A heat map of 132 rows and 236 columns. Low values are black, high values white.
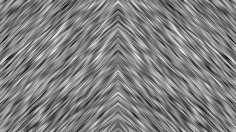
The values follow a bell shape. No row or column stands out. No overall slope runs across the table. On average the colour sits 50% of the way up the scale. The left and right halves mirror each other.
